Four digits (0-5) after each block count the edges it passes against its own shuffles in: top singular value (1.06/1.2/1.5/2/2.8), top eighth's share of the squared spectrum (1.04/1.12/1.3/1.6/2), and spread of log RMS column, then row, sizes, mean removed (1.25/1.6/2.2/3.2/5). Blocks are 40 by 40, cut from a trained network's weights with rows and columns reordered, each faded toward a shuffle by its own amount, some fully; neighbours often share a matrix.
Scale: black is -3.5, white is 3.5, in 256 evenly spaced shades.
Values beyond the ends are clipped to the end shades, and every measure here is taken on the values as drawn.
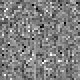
1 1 0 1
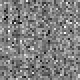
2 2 0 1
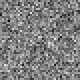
2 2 0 0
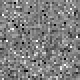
0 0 0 0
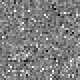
0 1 0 1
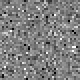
2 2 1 0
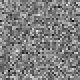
1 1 0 0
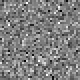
1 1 0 0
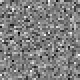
0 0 0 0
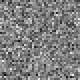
2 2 0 1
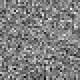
1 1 0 0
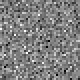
0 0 0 0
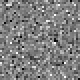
0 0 0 0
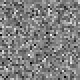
0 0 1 0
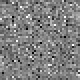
2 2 1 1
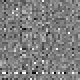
3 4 2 2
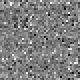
2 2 0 0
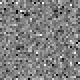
2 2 0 0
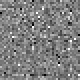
2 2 1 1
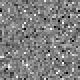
0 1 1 0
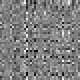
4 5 3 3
